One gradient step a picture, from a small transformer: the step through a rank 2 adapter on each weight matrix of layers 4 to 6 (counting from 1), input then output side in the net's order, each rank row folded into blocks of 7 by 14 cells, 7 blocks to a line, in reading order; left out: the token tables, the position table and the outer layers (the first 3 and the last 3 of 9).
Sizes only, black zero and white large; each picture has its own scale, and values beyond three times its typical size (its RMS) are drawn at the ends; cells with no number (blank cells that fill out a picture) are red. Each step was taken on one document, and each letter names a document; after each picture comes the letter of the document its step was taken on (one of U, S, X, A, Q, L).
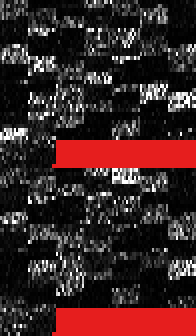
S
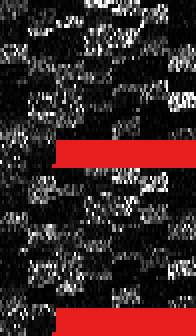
S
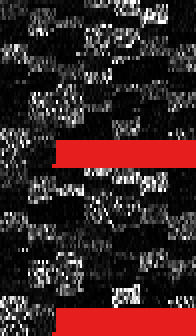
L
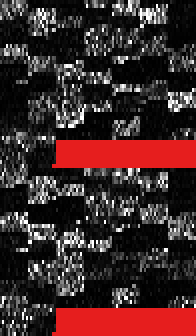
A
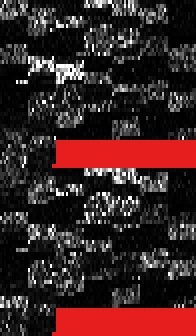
A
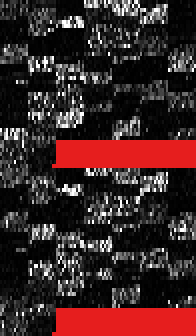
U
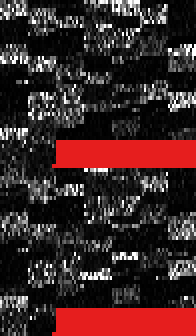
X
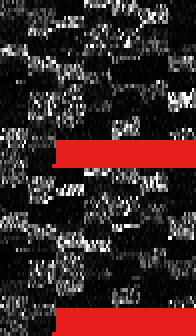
A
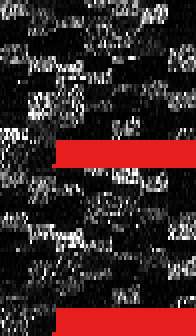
U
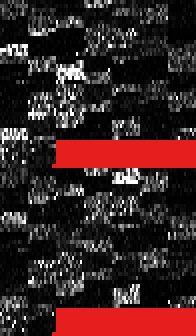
U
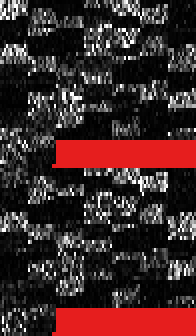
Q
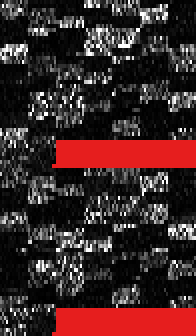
S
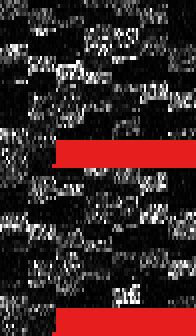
Q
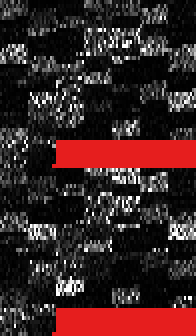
S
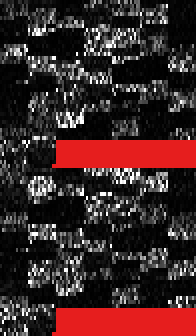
L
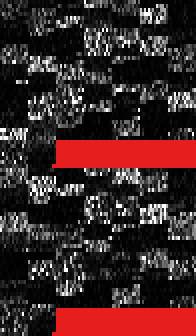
Q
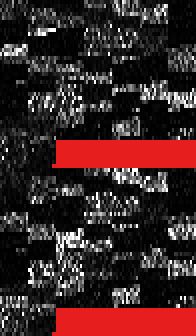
U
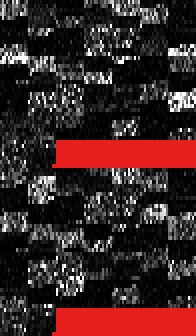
X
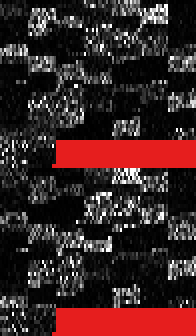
L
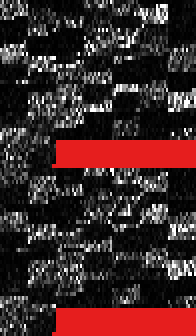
Q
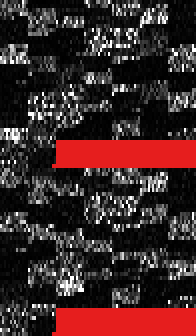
Q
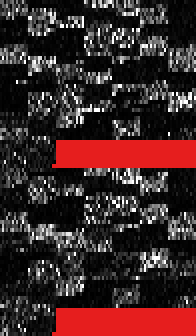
Q
